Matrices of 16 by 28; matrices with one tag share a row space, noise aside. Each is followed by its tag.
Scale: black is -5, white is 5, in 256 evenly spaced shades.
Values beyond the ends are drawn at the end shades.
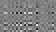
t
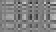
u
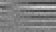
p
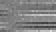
p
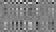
t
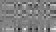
u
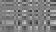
u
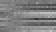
p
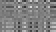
u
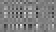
t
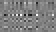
t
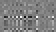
t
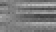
p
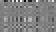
t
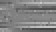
p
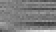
p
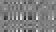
t
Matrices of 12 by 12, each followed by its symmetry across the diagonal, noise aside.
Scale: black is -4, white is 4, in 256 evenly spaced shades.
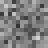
symmetric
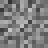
symmetric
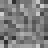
antisymmetric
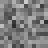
neither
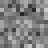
neither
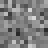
antisymmetric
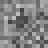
symmetric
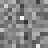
neither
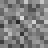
antisymmetric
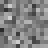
neither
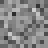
symmetric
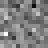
antisymmetric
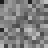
symmetric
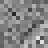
symmetric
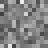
neither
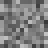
antisymmetric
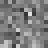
neither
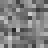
antisymmetric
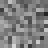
antisymmetric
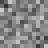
symmetric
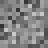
symmetric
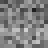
neither
